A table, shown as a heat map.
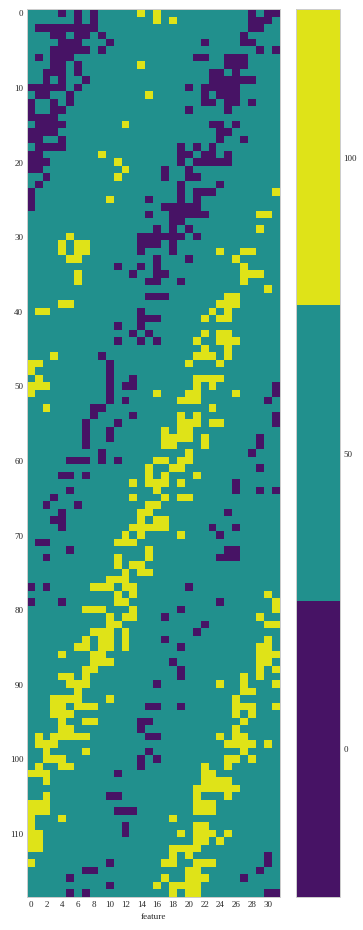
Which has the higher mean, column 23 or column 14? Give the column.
23
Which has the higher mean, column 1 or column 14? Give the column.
1
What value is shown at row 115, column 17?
50
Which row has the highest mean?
98
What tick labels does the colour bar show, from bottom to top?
0, 50, 100
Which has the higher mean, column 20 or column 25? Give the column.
20
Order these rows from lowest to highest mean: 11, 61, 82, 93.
11, 61, 82, 93
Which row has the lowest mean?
10
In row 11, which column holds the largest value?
15
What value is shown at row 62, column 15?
100
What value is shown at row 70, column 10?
50
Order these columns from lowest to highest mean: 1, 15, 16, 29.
16, 15, 1, 29
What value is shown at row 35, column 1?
50
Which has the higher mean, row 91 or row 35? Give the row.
91
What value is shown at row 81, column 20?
50
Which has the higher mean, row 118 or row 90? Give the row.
90
